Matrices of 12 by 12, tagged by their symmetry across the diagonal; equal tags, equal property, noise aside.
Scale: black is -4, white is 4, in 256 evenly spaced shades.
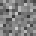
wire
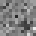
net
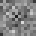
net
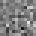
wire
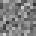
wire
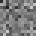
net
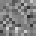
wire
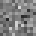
wire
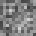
net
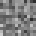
wire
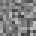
wire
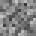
net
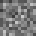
net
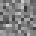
wire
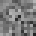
net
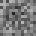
net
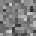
wire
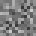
net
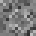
net
